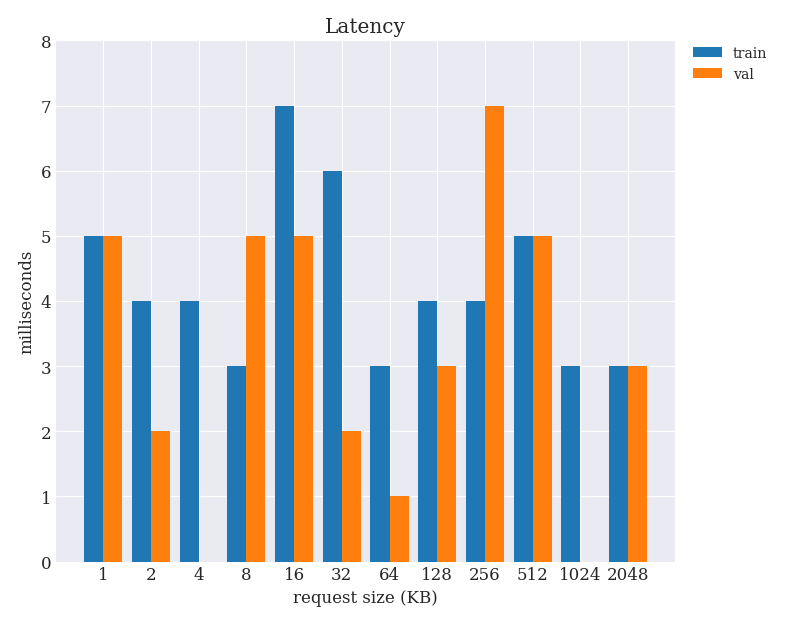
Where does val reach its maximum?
256
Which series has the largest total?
train
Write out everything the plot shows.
Title: Latency
x-axis: request size (KB), ticks 1 2 4 8 16 32 64 128 256 512 1024 2048
y-axis: milliseconds, ticks 0 1 2 3 4 5 6 7 8
Legend: train, val
Values:
train: 5 4 4 3 7 6 3 4 4 5 3 3
val: 5 2 0 5 5 2 1 3 7 5 0 3
